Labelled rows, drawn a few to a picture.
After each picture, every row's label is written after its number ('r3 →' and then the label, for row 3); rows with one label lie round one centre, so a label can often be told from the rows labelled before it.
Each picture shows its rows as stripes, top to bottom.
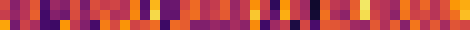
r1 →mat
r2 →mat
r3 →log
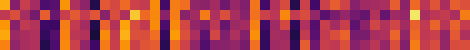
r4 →log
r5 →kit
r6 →log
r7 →log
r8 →log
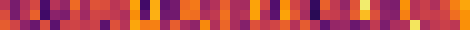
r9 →mat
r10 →mat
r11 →kit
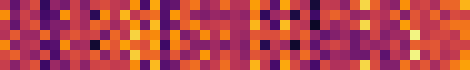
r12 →mat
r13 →log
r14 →mat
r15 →kit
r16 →log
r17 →kit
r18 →mat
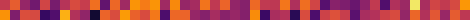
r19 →kit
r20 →log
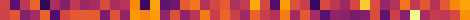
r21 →mat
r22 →kit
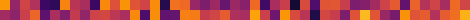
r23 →log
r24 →mat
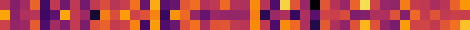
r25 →mat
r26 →log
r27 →mat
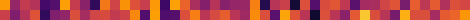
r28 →log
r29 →mat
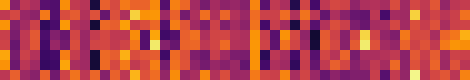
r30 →log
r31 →kit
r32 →log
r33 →mat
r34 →mat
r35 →log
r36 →log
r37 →kit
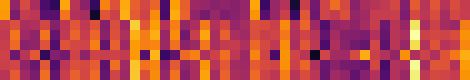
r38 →log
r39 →log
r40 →kit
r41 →kit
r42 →kit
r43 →mat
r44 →kit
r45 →kit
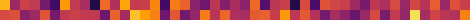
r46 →log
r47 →kit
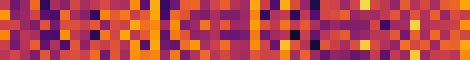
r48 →mat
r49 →log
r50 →kit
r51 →log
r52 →mat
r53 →kit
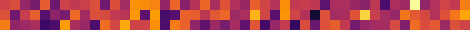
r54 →kit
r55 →mat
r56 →log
